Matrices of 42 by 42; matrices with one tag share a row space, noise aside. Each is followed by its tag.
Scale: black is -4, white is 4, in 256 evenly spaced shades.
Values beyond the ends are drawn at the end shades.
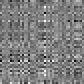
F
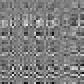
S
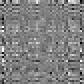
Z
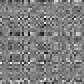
F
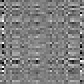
Z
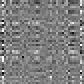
Z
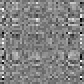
Z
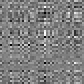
F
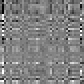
Z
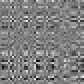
S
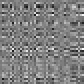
S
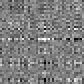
F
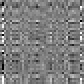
Z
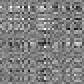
F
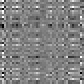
Z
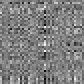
F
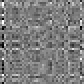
Z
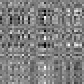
F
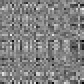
S
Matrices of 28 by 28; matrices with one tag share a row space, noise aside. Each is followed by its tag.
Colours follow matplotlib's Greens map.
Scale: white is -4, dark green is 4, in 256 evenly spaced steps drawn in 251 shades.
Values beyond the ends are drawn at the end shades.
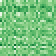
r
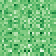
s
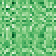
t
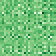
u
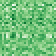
t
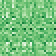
t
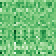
r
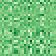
s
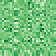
s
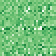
u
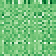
u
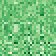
s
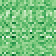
t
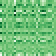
r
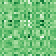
s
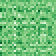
r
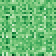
t
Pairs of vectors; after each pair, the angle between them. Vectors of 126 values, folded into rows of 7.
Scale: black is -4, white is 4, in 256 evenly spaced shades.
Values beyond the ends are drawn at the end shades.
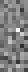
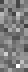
partly aligned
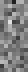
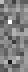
partly aligned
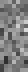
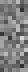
partly aligned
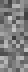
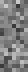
partly opposed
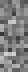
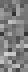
nearly parallel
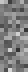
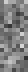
orthogonal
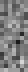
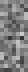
nearly opposite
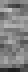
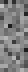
orthogonal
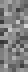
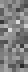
nearly parallel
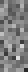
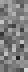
nearly opposite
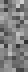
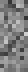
orthogonal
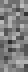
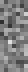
nearly opposite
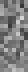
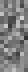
nearly parallel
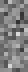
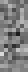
partly opposed
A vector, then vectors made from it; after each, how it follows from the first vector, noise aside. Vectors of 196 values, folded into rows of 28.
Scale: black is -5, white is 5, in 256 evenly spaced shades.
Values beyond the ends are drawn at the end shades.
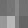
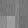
shrunk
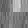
reversed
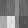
scaled up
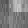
reversed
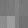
shrunk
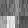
scaled up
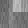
reversed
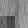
negated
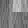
reversed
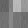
reversed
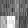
scaled up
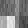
scaled up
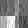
scaled up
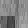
negated
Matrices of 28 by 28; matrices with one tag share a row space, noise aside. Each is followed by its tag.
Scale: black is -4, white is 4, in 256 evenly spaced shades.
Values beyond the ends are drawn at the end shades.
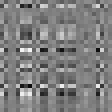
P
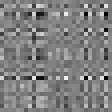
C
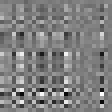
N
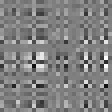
C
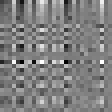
N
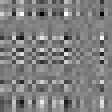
N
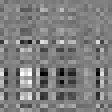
P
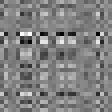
P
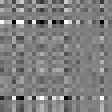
N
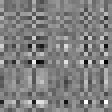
C
